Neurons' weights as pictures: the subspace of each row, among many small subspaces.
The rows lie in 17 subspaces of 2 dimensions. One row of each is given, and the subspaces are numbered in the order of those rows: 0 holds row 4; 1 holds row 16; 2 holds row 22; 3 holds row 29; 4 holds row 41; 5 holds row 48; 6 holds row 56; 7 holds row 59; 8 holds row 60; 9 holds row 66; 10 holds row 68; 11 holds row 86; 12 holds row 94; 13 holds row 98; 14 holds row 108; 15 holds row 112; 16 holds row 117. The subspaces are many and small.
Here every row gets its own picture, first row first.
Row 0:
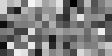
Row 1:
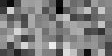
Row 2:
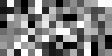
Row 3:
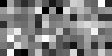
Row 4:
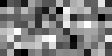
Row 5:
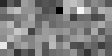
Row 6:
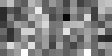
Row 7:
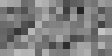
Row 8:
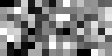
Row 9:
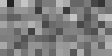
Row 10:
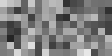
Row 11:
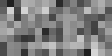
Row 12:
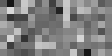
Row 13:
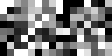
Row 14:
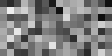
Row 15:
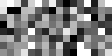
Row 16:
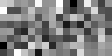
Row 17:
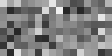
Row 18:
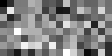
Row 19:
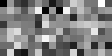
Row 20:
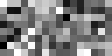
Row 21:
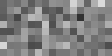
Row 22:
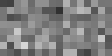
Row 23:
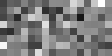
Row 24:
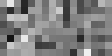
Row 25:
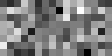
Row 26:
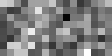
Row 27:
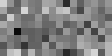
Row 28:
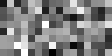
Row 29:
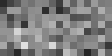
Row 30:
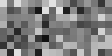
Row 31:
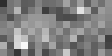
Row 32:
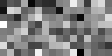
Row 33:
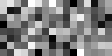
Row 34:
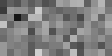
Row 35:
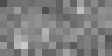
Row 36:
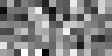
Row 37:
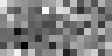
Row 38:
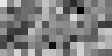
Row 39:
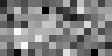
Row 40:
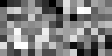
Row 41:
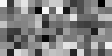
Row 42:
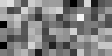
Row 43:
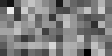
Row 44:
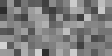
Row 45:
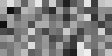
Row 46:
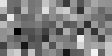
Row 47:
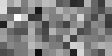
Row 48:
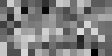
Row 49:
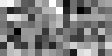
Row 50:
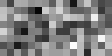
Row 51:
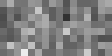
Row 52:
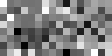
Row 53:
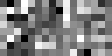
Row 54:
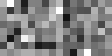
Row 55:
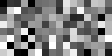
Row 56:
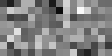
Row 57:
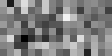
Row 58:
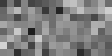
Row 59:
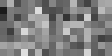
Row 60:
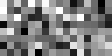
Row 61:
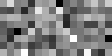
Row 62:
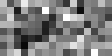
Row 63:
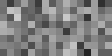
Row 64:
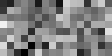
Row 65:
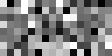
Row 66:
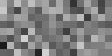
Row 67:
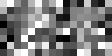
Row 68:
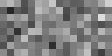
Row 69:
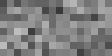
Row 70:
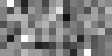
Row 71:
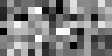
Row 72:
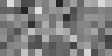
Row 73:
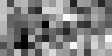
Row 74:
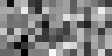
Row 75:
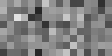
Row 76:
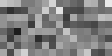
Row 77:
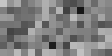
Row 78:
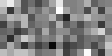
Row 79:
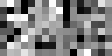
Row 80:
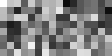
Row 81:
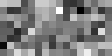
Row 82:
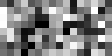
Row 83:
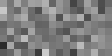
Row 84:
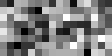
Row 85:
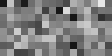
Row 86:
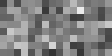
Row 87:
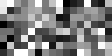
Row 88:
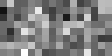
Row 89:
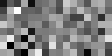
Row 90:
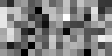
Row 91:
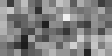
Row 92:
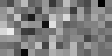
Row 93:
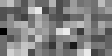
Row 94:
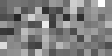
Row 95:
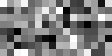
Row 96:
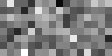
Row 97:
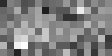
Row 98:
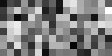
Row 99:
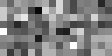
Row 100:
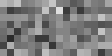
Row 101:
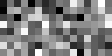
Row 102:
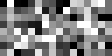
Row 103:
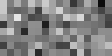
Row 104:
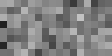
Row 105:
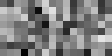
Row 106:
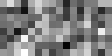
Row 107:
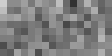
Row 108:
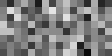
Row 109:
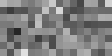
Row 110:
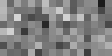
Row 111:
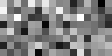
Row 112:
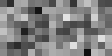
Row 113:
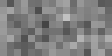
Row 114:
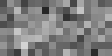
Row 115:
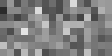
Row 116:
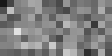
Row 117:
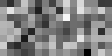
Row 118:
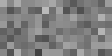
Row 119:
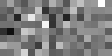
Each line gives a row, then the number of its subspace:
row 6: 7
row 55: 9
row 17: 10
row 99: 13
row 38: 11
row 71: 13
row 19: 4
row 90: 7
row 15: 14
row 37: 3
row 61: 0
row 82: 1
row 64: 1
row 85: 0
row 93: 13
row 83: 9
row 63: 14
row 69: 15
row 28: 11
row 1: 3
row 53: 6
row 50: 15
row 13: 1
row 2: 10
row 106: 11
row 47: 14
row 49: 6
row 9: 0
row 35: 2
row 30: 10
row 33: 8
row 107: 1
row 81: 16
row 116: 5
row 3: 4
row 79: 6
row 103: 8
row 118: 10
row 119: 12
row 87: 1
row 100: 10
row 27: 5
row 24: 6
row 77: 11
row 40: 6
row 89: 9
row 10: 13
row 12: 6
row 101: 8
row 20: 15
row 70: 2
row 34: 14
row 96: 0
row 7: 11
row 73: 16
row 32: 8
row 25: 16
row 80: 13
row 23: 12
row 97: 2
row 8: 13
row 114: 3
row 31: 2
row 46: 5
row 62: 3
